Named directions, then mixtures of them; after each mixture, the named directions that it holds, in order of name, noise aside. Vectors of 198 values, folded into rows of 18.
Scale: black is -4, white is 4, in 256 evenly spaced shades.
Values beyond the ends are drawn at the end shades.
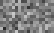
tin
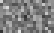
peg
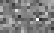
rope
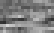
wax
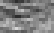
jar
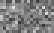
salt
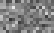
salt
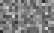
peg, tin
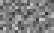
rope, tin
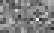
rope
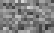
jar, tin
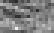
jar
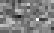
jar, rope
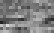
wax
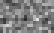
peg, rope, wax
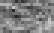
jar, tin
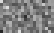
peg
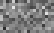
salt, tin
